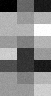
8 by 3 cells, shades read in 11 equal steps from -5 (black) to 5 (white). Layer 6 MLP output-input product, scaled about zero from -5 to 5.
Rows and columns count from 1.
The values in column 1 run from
-5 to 3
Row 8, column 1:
1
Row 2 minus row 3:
0 -1 -3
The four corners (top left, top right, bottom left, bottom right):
-5 -4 1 3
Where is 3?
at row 5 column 1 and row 8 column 3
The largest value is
5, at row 3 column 3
